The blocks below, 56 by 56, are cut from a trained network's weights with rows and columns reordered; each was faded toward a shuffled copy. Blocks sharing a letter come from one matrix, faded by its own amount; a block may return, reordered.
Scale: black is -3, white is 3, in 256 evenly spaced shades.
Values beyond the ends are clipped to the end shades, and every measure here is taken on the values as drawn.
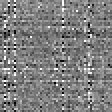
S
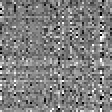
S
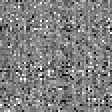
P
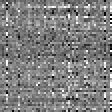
S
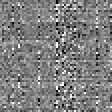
S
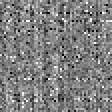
P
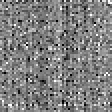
P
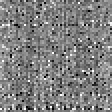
P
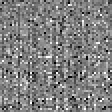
P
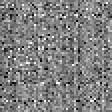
P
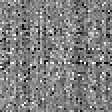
P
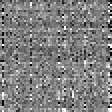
S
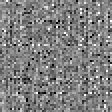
P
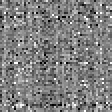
P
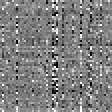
S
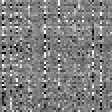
S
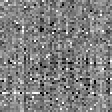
P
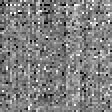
P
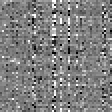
S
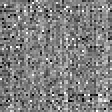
P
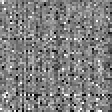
P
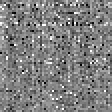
P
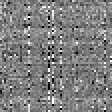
S
